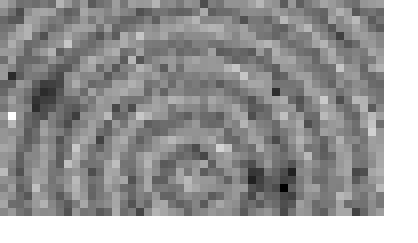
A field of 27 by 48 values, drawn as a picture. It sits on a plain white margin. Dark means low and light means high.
Two dips sink into the field. Concentric rings centre on the bottom middle. No row or column stands out. The histogram is bell-shaped.
